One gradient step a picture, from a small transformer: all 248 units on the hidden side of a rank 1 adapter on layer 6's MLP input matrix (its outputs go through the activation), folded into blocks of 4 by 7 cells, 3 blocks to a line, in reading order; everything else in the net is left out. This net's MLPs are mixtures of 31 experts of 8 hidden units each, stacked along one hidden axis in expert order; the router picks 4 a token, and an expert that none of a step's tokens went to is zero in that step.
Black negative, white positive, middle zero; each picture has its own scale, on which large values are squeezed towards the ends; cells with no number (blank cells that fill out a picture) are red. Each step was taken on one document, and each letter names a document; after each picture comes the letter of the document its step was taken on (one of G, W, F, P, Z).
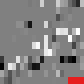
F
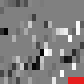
F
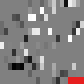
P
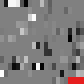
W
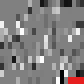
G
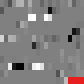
W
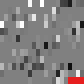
G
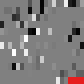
P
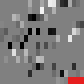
P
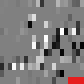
F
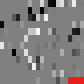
P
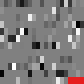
G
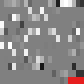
P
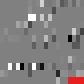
W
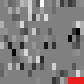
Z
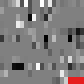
W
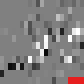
F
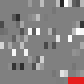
P
